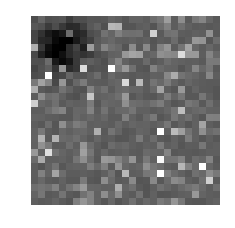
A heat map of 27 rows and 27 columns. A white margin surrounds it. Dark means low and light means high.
The ninth with the lowest average is the top left. Neither half mirrors the other. A single dip lies in the top left. Most values sit low, with a long tail of high ones. No row or column stands out.
